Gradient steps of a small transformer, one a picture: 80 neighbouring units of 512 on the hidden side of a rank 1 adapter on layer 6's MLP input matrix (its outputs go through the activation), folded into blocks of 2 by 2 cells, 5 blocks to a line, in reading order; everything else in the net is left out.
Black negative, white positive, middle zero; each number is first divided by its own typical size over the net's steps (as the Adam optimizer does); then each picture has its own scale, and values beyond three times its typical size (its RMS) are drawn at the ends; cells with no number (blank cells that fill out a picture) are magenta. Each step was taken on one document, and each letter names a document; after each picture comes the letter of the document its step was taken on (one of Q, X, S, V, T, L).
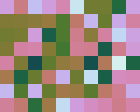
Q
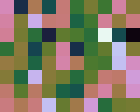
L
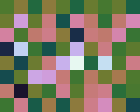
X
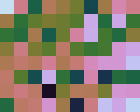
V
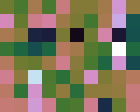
L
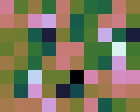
L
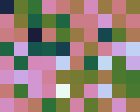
X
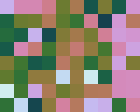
Q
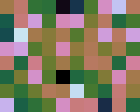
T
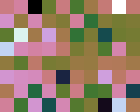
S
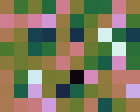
L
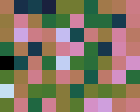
T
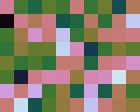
T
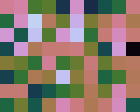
T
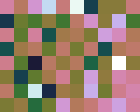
Q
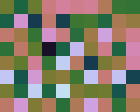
X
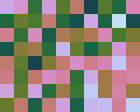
V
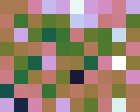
Q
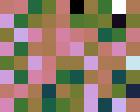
S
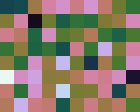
X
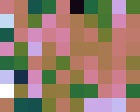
S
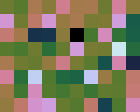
L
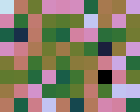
V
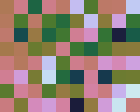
V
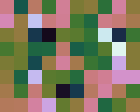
L
